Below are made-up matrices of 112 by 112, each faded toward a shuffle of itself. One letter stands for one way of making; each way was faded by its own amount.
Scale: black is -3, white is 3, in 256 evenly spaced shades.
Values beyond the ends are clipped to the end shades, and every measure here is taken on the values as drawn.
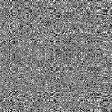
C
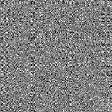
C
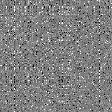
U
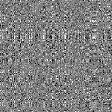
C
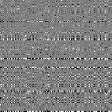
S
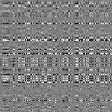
S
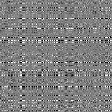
S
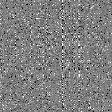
U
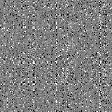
U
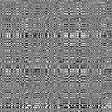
S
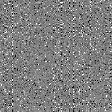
U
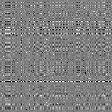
S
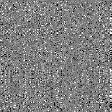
U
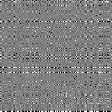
S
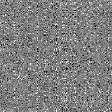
U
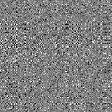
C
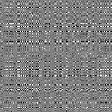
S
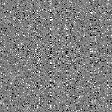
U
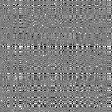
S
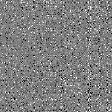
U
